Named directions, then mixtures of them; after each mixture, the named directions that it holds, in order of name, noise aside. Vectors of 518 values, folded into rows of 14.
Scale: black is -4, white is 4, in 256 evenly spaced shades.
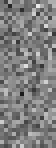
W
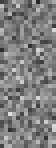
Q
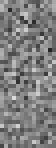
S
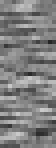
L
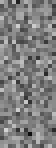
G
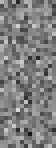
G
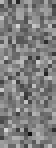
G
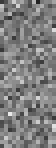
Q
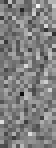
G, W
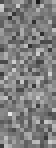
Q, S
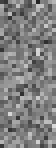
Q, W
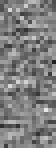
L, S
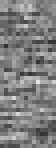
L, S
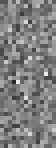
G, S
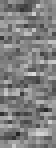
L, W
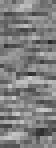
L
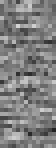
G, L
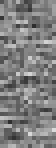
G, L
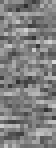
L, S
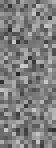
G, W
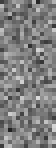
Q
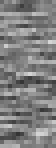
L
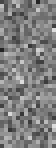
Q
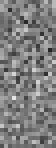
S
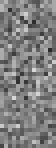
S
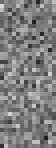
Q, S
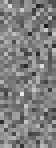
W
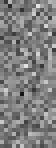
W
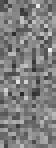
S, W
